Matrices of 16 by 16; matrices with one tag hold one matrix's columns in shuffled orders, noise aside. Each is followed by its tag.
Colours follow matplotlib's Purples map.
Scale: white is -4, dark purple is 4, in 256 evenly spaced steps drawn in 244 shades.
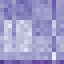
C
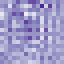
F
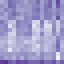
C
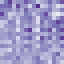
F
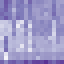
C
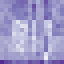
C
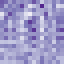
F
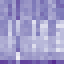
C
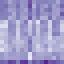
C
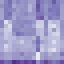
C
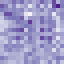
F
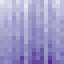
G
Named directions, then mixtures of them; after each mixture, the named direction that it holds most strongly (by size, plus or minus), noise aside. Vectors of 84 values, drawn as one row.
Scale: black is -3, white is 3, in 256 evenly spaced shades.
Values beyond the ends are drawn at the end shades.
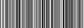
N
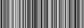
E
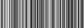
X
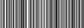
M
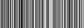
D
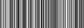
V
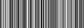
V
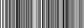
N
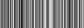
D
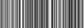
E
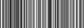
E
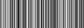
V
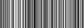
E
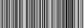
V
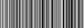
N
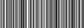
M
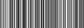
V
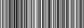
E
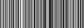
D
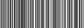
D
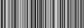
X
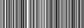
M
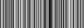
D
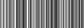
M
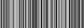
E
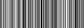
V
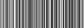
N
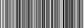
N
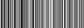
D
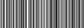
M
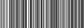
M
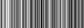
X
